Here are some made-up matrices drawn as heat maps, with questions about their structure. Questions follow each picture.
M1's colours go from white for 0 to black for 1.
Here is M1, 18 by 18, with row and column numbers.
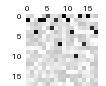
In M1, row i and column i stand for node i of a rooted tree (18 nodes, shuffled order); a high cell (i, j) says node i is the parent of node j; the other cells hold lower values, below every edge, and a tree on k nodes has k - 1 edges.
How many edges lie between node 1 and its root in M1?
0
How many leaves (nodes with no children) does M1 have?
12
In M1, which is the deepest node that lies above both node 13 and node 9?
0
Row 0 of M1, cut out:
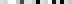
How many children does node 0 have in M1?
4
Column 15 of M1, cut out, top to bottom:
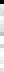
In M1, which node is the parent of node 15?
0
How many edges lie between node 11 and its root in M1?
2
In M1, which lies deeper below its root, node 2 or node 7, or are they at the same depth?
node 2
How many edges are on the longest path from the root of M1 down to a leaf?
2
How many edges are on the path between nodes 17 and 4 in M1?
1
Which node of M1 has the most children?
1
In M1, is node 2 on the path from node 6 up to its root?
no
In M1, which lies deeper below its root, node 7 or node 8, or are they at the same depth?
node 8
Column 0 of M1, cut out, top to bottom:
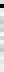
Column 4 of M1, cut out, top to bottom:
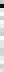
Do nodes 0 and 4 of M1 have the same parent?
yes
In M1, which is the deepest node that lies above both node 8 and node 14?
7
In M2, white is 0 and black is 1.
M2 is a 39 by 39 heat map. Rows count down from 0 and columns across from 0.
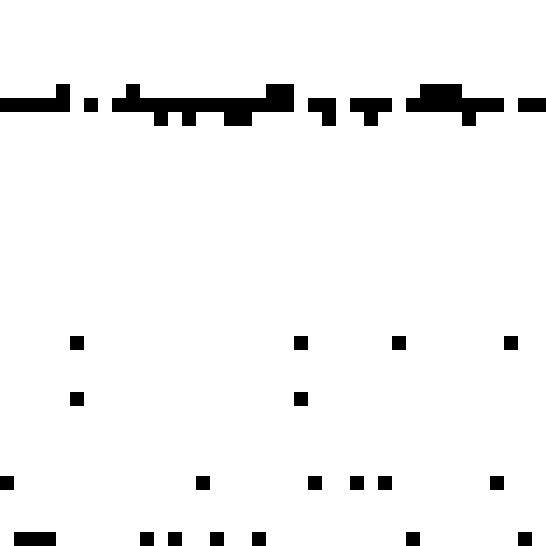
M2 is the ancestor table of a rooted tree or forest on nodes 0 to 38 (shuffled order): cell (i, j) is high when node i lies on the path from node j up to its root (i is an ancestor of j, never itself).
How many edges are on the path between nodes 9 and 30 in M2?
2
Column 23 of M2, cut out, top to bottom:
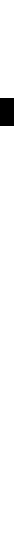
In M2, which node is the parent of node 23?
8
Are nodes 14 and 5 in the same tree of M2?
no
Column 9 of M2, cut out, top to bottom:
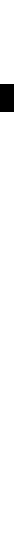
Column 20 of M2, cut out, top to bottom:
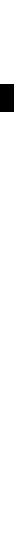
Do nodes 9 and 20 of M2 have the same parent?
yes
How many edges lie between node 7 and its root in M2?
0
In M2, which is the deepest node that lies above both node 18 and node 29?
38
